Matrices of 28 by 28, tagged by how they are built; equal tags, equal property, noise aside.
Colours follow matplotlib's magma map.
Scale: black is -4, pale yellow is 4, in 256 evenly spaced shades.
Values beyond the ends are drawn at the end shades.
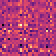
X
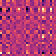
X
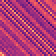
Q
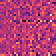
X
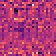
X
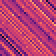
Q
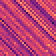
Q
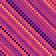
Q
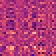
X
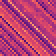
Q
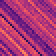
Q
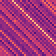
Q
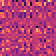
X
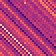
Q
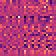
X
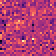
X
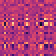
X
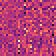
X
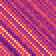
Q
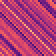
Q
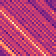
Q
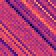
Q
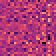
X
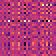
X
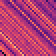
Q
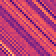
Q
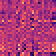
X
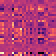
X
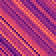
Q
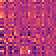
X
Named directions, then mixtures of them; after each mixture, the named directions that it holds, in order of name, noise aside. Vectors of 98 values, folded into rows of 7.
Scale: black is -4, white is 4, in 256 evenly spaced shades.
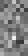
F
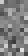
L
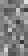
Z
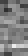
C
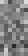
C, Z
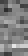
C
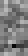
C, L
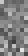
L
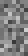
F, L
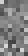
L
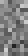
C, Z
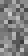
F, L
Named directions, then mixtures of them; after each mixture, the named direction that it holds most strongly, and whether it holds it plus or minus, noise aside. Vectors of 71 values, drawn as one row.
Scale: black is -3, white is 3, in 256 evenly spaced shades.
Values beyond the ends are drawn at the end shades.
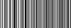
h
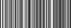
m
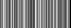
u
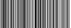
u, minus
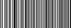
h, plus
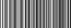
m, plus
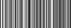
m, plus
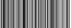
u, minus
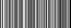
u, plus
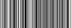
h, plus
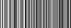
h, plus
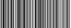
u, minus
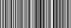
m, plus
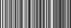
m, plus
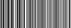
h, minus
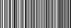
h, plus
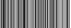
u, minus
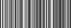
m, plus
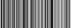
m, minus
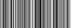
u, minus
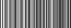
m, plus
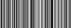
m, minus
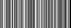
u, plus
